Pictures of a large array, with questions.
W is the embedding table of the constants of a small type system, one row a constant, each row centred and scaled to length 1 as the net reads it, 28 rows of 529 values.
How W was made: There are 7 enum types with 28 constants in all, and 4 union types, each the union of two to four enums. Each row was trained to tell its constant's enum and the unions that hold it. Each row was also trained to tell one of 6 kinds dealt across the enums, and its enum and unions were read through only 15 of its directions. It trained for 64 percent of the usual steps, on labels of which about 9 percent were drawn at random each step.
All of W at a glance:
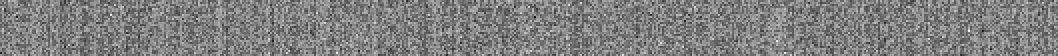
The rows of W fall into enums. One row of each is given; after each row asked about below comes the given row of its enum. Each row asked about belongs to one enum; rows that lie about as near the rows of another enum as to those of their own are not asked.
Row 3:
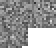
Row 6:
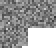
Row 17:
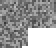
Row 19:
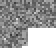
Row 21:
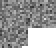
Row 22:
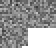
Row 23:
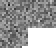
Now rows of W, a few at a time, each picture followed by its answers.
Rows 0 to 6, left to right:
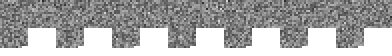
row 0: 23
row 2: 21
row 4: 6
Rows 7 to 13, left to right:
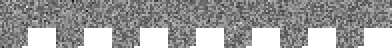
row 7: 21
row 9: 17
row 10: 22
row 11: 19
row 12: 6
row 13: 23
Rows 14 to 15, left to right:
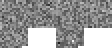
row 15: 3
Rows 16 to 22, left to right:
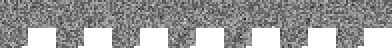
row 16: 19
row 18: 6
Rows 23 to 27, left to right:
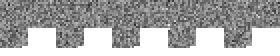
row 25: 23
